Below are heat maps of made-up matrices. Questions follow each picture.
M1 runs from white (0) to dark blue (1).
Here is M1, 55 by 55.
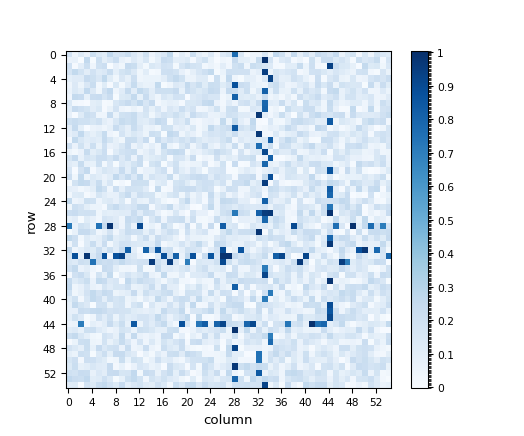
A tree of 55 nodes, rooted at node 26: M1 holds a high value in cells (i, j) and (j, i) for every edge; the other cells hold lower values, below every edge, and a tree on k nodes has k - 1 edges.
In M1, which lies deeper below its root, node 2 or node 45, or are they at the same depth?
the same depth
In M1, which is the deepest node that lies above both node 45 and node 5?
28
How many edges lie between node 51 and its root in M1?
2
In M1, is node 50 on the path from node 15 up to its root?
no
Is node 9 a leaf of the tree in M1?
yes
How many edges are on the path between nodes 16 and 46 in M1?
4
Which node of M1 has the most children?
33
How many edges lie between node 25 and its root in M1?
2
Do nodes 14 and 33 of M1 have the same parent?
no
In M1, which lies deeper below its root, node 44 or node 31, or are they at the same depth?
node 31
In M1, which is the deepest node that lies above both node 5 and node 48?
28
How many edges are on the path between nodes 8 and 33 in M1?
1
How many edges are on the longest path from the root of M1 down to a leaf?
2
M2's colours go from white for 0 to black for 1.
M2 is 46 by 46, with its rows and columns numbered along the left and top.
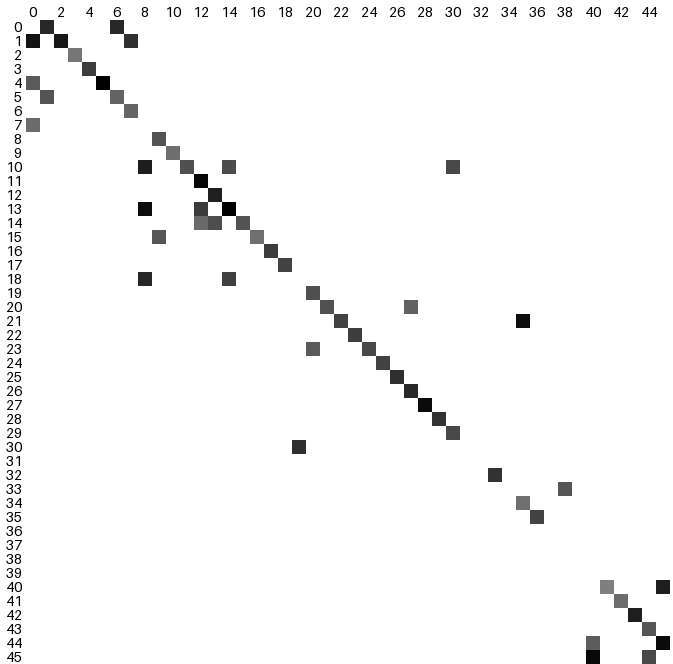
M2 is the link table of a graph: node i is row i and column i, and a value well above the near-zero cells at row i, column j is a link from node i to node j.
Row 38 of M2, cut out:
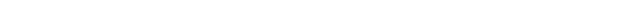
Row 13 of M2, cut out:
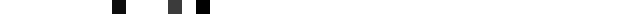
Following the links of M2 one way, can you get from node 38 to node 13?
no
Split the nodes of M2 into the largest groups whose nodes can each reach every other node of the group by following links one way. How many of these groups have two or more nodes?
4
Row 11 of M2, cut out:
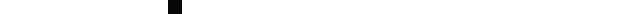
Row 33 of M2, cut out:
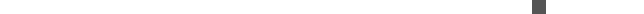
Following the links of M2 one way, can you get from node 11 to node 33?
no
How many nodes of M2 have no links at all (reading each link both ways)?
3
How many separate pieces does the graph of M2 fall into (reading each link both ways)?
7
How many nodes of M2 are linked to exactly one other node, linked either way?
4
